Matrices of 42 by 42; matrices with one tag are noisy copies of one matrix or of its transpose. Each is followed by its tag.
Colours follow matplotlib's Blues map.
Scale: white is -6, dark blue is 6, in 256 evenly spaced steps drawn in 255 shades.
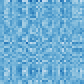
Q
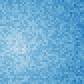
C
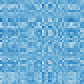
Q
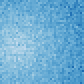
C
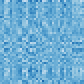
Q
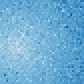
C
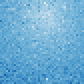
C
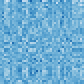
Q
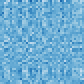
Q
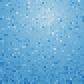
C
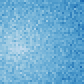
C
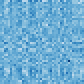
Q
